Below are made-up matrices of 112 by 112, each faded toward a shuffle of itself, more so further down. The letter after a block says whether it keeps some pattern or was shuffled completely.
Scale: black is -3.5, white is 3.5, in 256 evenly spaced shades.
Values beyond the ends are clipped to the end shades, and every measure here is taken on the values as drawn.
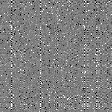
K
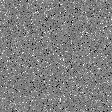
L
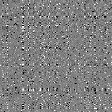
K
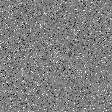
L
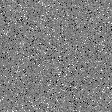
L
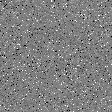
L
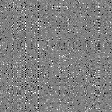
K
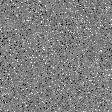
L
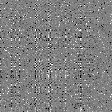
K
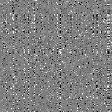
K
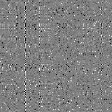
K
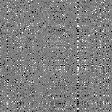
K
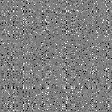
K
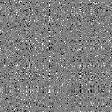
K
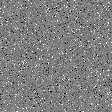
L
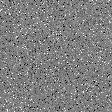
L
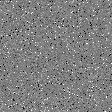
L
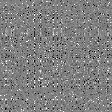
K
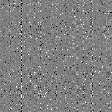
K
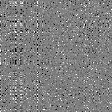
K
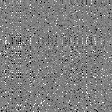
K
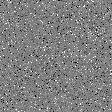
L
